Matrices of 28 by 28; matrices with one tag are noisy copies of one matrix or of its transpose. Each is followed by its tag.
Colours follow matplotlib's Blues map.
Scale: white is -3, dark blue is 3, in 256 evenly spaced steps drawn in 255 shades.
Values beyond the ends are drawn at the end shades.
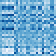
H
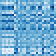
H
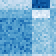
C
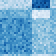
C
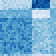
C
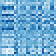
H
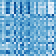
H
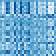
H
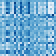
H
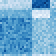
C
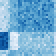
C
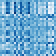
H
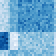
C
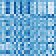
H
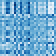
H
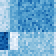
C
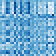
H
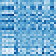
H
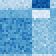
C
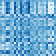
H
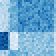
C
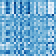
H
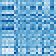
H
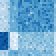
C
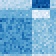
C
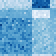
C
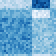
C
